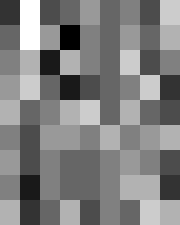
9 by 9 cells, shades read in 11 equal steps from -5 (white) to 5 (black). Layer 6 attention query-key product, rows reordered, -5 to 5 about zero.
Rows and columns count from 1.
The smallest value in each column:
-2 -5 -1 -2 -3 -2 -3 -3 -3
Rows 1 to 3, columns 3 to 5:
2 1 -1 / -1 5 0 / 4 -2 0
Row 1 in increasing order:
-5 -3 -1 0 1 1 2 2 3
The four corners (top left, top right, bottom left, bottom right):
3 -3 -2 -2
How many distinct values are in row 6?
4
